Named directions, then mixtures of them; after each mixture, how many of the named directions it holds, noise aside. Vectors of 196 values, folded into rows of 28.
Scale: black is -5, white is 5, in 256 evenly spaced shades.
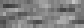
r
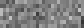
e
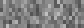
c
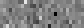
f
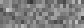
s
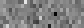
one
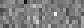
two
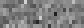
two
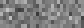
three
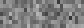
two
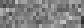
two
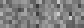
two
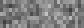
two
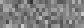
two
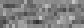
two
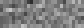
two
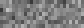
one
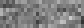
two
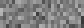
one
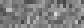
two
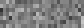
one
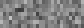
three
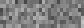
one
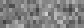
two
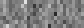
two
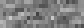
two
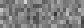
two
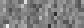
two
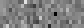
one
